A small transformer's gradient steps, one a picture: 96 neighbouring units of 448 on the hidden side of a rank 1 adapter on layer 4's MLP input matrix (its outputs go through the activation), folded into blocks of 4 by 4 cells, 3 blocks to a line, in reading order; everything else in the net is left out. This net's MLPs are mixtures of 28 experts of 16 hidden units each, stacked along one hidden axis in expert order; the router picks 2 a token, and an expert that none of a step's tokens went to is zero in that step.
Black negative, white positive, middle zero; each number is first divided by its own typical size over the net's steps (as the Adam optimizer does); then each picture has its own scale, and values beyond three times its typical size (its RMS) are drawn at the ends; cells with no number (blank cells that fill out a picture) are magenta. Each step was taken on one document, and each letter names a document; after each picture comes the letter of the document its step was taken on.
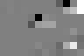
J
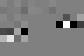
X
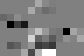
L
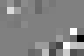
J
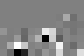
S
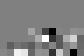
S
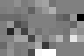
L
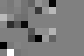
X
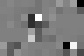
J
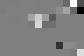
J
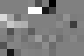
X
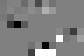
L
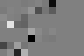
X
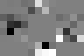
L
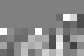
S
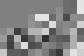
S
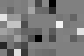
X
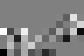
S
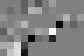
X
